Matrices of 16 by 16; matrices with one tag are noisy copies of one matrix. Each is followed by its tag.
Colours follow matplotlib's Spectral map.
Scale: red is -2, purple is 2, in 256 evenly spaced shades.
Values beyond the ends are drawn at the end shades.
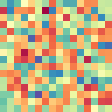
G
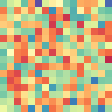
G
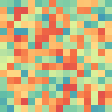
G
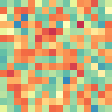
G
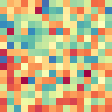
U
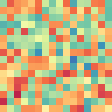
U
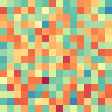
G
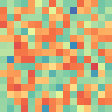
G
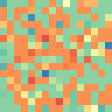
G
